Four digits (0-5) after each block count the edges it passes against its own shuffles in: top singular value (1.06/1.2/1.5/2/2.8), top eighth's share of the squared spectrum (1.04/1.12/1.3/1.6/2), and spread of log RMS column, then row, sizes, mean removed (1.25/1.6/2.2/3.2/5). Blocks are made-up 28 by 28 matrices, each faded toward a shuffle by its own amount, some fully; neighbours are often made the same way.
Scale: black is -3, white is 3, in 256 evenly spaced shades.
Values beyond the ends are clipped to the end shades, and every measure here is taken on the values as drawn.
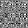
3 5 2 3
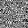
2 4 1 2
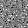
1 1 0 1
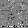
2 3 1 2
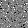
0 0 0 0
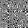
3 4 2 1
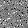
1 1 0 0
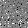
2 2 0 0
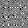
3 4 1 1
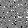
3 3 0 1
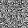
2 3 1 2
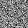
0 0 0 0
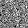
2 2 0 1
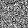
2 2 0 1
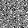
0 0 0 1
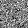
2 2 0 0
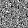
1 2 0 0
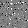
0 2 0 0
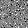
0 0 0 0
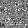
0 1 0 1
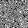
0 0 0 0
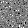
1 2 0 0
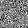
0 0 0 0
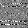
2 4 0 3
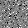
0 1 0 0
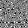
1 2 0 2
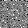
1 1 0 1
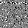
1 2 0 1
